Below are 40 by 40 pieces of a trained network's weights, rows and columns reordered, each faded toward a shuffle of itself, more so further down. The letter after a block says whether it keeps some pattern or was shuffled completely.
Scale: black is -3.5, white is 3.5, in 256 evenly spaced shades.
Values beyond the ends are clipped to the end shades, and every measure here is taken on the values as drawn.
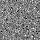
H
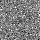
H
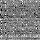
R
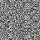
R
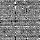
R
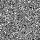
H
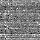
R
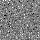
H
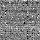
R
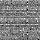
R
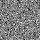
H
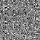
R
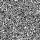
H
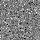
H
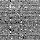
R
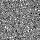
H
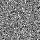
H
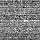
R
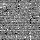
R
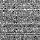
R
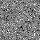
H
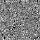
R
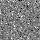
H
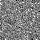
H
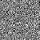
R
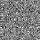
R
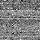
R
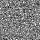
H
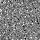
H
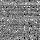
R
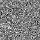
R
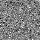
H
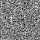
R
